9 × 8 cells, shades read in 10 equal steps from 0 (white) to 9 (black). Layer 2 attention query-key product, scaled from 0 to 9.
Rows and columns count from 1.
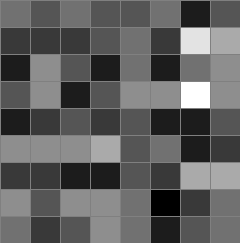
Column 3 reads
5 7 6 8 6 4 8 4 6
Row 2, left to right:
7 7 7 6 5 7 1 3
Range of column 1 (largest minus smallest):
4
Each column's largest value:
8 7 8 8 6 9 8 7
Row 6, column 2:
4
